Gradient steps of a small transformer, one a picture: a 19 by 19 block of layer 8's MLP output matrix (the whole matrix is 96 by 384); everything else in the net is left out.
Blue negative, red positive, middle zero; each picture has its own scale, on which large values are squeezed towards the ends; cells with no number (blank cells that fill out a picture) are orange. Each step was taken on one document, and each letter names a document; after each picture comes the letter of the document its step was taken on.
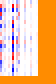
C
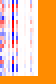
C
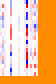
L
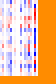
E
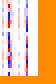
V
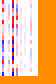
C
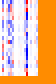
V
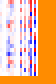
E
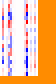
V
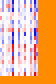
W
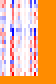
L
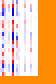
C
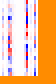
V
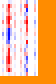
V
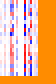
L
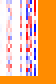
E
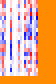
L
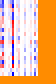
C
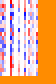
L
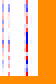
V
